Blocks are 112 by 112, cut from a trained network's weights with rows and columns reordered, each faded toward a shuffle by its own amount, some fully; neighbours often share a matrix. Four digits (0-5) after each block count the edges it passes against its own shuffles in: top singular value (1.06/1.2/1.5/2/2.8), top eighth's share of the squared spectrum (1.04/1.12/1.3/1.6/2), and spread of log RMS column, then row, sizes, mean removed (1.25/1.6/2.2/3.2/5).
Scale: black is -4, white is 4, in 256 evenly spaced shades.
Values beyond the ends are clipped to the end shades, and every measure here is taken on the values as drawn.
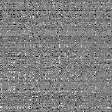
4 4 3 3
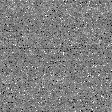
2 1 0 0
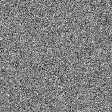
3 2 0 0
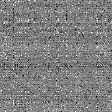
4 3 3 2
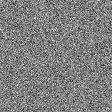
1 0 0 0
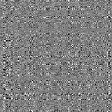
4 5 3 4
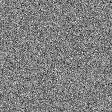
0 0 0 0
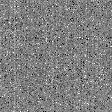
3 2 0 2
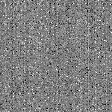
3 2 1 2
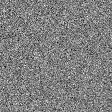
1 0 0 0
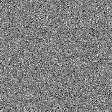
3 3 1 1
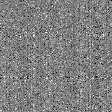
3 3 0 2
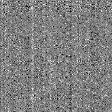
3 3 1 3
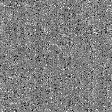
2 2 0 2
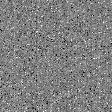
2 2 0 1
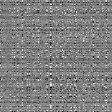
4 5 4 3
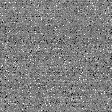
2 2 1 0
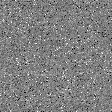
1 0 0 0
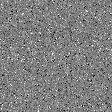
0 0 0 0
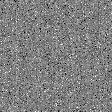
1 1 0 0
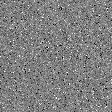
0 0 0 0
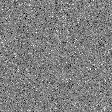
0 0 0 0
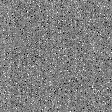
2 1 0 0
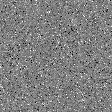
0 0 0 0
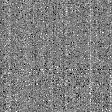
3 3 1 2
